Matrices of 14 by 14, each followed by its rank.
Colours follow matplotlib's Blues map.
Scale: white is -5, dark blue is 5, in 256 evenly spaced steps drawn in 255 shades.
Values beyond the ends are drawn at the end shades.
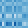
one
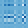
one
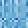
two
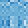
two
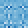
two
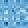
two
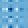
one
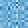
two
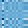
one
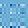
one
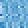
two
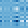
one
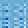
two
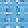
two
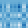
one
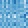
two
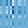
one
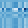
one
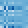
one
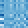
two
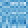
two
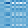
one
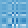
one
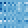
two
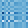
one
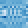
two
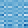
one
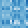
two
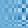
one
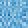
two
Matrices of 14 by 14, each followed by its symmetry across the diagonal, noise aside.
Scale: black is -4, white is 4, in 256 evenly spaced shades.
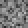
symmetric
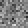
neither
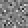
antisymmetric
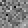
symmetric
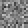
antisymmetric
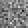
antisymmetric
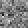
neither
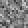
antisymmetric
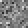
symmetric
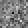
symmetric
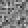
symmetric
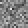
neither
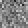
neither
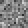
symmetric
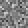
symmetric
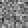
antisymmetric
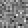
antisymmetric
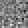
antisymmetric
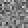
antisymmetric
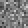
neither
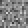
neither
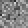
symmetric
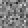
neither
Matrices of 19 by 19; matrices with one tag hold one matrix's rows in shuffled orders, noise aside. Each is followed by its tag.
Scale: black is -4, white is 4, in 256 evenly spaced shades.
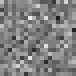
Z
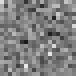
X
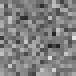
X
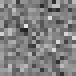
X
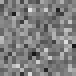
Z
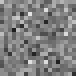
Z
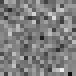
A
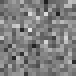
Z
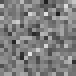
Z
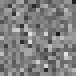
Z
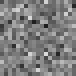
Z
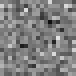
X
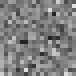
X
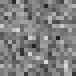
Z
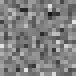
X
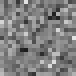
X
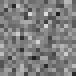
Z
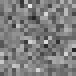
Z
